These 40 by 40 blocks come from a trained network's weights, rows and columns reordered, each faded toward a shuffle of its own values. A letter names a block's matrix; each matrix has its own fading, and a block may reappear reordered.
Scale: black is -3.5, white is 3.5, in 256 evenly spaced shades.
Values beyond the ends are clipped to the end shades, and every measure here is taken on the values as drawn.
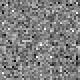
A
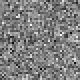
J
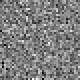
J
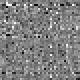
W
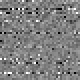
W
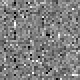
J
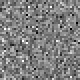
A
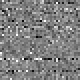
W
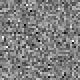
J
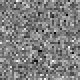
J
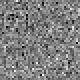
A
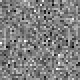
A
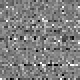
W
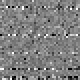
W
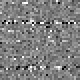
W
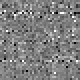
W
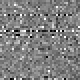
W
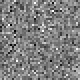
A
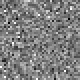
J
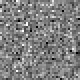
A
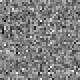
J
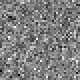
J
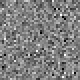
A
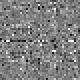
W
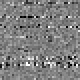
W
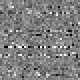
W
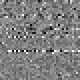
W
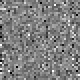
J
